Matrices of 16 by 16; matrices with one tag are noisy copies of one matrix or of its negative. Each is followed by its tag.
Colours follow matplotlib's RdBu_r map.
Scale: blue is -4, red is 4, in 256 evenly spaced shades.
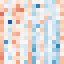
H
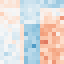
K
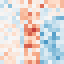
K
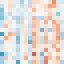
H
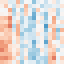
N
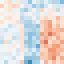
K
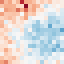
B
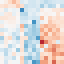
K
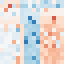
K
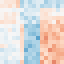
K
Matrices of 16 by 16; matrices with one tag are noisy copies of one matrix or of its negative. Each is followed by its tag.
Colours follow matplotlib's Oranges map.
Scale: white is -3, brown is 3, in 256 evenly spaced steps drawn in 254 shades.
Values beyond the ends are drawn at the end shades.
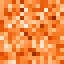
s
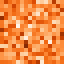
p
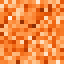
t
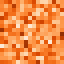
p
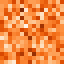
s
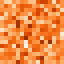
p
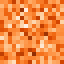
s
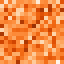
t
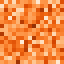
t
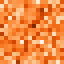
t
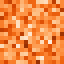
p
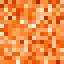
t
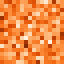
p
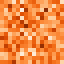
s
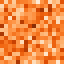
t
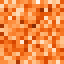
t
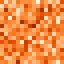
t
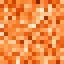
t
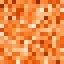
t
